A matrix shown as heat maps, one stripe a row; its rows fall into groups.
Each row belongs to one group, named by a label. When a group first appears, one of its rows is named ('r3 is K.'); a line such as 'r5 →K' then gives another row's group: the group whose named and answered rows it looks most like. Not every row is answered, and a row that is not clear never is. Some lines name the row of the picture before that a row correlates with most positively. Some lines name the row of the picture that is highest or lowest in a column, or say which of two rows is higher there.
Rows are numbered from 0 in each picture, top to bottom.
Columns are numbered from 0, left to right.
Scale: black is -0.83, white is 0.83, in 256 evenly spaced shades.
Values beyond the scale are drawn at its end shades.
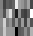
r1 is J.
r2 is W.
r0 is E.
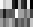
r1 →E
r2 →J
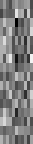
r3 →J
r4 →W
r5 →W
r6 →J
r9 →J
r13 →W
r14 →E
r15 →J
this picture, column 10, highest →6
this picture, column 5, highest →1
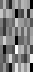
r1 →J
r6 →J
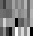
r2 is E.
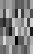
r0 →J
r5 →J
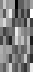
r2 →W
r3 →E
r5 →W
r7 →J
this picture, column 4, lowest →2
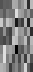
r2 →J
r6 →W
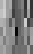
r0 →W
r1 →W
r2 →J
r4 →J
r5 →W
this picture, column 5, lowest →3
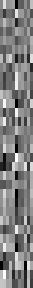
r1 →E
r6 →J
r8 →E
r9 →E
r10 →W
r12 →E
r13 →W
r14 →E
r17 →E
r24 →J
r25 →E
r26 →J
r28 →E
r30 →W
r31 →W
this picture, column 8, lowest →29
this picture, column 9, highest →29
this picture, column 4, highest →18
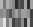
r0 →J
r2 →W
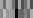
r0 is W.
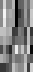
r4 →W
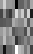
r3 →W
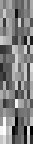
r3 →J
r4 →W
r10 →J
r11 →E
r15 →W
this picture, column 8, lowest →14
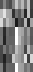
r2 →J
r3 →E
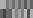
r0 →W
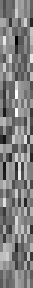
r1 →E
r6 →J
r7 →W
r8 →J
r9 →E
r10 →E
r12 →E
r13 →W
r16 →W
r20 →W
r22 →W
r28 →W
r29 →J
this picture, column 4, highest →15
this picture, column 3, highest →6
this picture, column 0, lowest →15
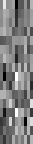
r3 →W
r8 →E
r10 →W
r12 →E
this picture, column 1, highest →0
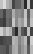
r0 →W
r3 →W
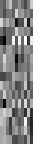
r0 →J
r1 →E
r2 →J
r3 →E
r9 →J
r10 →W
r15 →W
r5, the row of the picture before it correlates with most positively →3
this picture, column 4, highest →4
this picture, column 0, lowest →4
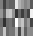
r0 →E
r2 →E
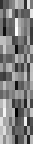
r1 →J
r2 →E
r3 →E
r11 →W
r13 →J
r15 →J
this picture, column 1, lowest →3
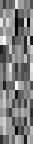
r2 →J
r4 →W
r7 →J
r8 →J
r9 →E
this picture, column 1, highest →4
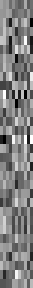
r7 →W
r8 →J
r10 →W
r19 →J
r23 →W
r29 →J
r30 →E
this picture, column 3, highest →8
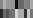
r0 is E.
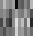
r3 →E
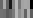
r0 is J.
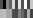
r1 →W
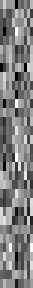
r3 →E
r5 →J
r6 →J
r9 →W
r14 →E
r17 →E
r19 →J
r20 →W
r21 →E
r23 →J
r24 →W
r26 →J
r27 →J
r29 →J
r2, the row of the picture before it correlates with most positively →0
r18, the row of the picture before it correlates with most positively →0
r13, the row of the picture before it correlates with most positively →0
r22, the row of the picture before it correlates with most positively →0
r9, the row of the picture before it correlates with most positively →1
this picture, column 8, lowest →7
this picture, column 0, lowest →7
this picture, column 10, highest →27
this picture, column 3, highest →27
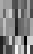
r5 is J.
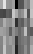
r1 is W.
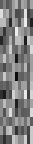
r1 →J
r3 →E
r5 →J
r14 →J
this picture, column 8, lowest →4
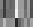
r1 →E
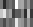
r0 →E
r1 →W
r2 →E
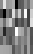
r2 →J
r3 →E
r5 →W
